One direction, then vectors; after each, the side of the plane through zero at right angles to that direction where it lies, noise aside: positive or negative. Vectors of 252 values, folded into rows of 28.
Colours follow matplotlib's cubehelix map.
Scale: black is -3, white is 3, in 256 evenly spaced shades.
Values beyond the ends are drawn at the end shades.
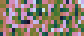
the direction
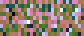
negative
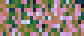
negative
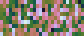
negative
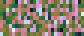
negative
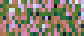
positive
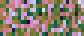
positive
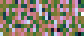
negative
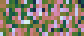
negative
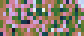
positive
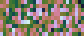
negative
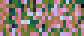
negative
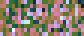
negative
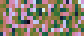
positive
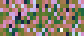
positive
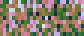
positive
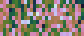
negative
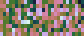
negative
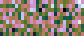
positive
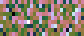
negative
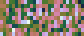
negative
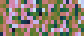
positive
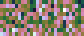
negative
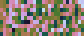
positive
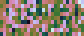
positive
